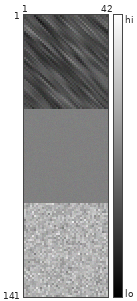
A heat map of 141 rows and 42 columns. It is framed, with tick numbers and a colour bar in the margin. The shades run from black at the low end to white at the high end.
The table splits into 3 rows of 1 panel. Panel 1,1: low, slanting down to the right. Panel 2,1: middling, flat. Panel 3,1: high, fine-grained.
